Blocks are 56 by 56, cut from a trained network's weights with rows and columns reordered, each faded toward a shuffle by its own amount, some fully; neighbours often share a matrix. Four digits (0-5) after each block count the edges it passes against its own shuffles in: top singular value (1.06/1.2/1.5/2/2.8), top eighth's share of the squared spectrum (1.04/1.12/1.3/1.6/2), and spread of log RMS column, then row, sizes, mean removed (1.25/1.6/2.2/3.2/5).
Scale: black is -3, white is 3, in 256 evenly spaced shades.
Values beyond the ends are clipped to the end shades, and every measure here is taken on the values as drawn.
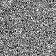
2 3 0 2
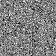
0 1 0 0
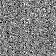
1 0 0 1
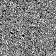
0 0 0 0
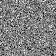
0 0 0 0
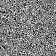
1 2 0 0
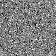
0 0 0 0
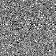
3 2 0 1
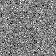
0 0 0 0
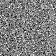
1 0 0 0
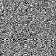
3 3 2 2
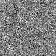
0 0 0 0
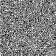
0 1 0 0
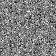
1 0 0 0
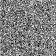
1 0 0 0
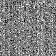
2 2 0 1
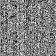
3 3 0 2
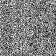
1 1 0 0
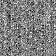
2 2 0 1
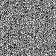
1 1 0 0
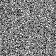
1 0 0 0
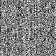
2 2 0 2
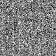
1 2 1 1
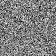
1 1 0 0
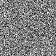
2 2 1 0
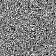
2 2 1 1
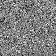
0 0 0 0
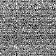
3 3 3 1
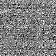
2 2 2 0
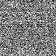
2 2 0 1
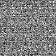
2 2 2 0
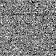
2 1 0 0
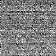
3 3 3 1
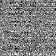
3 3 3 1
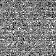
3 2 2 0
